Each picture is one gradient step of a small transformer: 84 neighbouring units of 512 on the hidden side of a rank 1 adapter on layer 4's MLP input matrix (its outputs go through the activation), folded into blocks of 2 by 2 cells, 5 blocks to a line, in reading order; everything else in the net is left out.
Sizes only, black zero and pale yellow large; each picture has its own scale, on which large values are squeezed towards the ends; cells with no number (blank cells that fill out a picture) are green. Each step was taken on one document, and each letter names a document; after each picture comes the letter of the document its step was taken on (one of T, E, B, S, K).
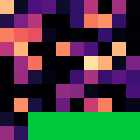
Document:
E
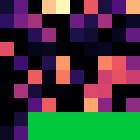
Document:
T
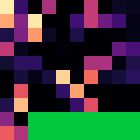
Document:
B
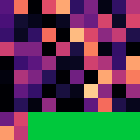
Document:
T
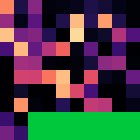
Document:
E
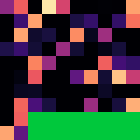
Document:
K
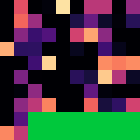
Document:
K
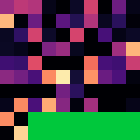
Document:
B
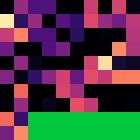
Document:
B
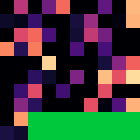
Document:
K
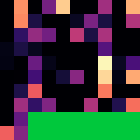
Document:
K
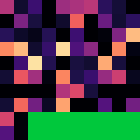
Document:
E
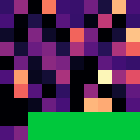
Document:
T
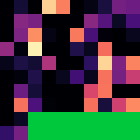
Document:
K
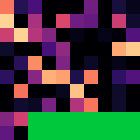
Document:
B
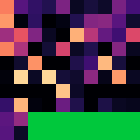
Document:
E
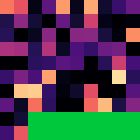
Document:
T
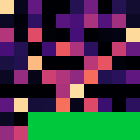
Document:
B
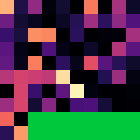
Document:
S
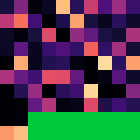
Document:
T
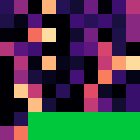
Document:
T
